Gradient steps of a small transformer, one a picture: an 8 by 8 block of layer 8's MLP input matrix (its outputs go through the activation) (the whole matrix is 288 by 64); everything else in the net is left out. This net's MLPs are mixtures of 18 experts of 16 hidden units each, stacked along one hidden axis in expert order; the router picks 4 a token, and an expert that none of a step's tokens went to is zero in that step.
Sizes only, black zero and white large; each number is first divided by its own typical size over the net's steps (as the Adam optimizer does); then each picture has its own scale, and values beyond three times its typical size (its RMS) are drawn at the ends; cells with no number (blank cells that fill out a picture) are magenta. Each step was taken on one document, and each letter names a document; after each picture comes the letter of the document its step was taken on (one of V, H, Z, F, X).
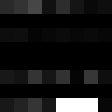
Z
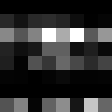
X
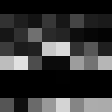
X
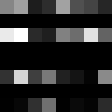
Z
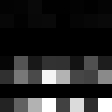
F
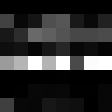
X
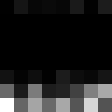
Z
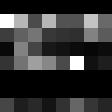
X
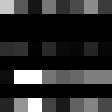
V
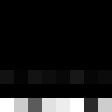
Z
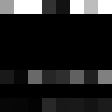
F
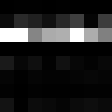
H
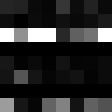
H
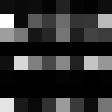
H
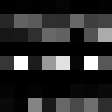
H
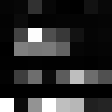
V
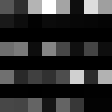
V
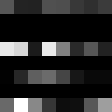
V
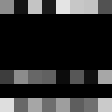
F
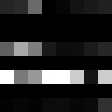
F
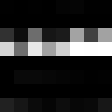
V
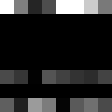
F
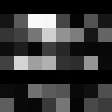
X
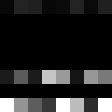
F
